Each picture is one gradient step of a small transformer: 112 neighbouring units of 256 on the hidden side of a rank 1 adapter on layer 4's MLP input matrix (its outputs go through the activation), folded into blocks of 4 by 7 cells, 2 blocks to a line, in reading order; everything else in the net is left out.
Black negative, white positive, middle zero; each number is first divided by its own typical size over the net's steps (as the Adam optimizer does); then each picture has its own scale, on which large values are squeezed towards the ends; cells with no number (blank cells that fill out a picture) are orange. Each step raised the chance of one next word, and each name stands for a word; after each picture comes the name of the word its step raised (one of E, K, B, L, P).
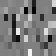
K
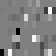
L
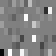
L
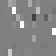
L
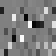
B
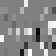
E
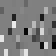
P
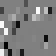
E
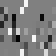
K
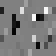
K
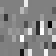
E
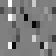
B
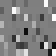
P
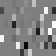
E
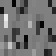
B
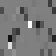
B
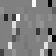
P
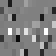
K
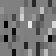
K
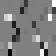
B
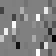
P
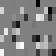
E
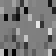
K
